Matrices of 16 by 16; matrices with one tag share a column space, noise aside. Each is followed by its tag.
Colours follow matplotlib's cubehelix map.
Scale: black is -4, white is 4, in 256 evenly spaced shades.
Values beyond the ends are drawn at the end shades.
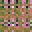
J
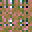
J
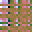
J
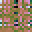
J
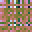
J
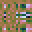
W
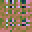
J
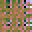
J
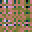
J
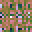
W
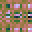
W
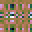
W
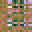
J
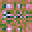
W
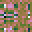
W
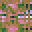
W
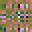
W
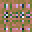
W
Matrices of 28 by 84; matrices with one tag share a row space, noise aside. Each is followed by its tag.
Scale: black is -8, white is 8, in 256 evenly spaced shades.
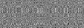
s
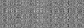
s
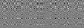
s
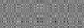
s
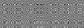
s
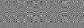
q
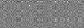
s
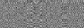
q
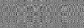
q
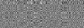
q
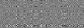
q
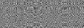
q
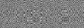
q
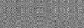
s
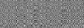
q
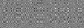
s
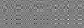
s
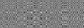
q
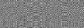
q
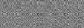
s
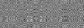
q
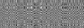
q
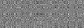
s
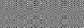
q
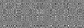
s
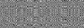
q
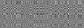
s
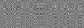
s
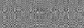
s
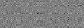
s
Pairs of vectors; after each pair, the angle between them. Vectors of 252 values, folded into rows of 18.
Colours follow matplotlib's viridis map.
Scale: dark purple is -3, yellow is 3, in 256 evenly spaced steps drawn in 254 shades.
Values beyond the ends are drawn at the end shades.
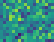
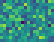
partly aligned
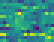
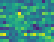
nearly parallel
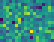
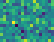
partly opposed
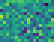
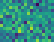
orthogonal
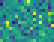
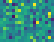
orthogonal
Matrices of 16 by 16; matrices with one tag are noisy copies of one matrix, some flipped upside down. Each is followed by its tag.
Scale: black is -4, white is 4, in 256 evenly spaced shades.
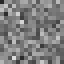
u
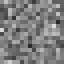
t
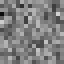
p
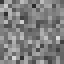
u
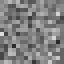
t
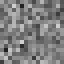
u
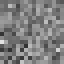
p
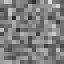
t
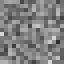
t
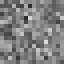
p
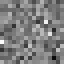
p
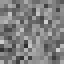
p
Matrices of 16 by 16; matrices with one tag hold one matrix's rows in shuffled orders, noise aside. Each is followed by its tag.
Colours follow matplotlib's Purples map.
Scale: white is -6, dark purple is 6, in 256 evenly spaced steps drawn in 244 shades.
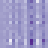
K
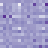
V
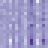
K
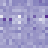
V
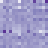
V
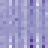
K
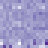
V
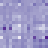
V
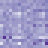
V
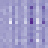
K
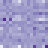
V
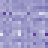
V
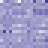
V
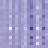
K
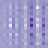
K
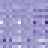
V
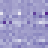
V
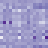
V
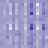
K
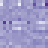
V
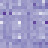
V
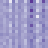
K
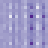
K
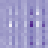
K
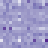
V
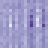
K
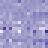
V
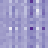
K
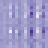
K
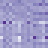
V
